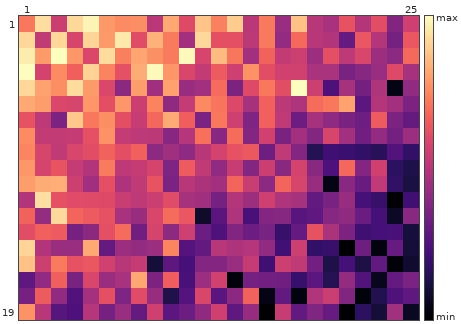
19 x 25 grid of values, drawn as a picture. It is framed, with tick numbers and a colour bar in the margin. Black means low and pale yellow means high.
Odd rows or columns: none. Mirror symmetry: none. Slope: up to the top left. Ninth with the highest average: top left.
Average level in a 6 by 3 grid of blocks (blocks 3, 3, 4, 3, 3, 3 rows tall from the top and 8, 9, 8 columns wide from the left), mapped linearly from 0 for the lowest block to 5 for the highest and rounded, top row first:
5 4 3
4 3 2
3 2 1
3 2 0
3 1 0
2 1 0
